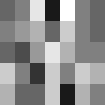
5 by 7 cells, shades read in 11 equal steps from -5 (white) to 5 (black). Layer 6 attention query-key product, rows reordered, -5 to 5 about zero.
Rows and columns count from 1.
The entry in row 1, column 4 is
4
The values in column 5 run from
-5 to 4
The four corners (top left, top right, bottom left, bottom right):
1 1 -2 0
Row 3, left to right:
1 2 -1 -4 -2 0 0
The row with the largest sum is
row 5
